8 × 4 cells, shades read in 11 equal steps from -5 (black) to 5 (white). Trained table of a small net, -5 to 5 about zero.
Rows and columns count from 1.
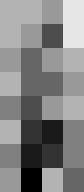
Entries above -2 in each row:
4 3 4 4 3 2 2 3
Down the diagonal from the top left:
2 1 1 1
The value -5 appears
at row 8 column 2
